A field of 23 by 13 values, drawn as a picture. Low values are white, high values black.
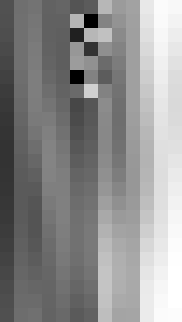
The top middle is the roughest part. The bottom right is the ninth with the lowest average. Streaks run downward. The field climbs toward the left. In the top middle lies a patch that is rougher than the rest.
